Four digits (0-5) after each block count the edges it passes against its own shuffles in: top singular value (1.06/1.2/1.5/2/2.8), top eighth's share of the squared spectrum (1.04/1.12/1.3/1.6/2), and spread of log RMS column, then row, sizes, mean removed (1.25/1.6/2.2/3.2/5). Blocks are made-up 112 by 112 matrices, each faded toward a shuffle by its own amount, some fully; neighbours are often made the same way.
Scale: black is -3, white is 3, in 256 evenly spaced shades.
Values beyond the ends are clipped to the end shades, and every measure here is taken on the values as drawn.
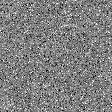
0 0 0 0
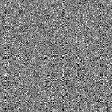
4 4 3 2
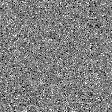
3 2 1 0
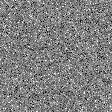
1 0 0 0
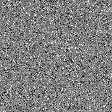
0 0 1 0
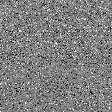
1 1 0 2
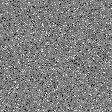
0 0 0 0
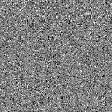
4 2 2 1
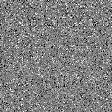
3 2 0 1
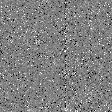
2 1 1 1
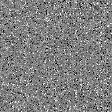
1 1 2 1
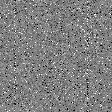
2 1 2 0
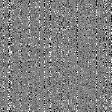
2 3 4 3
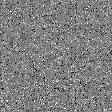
0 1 1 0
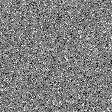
0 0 0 0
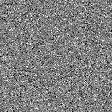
3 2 0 1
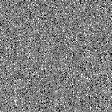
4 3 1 1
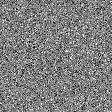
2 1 0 0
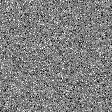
2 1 0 0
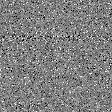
1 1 0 2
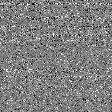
1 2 0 3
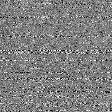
2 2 0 4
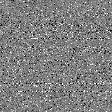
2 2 0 3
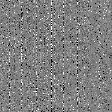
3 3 3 0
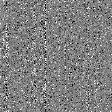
2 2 3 0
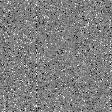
2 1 2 0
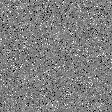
0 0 0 0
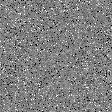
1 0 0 0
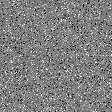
0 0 0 0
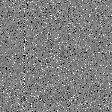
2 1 1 0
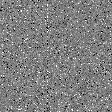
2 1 1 0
